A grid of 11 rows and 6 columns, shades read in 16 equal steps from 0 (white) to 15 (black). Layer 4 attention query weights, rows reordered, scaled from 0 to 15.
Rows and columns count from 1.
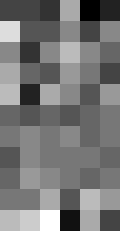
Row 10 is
8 8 5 10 4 6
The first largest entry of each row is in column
5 5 2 6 2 2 5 1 1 4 4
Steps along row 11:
down down up down up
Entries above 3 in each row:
6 5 6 6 6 6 6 6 6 6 4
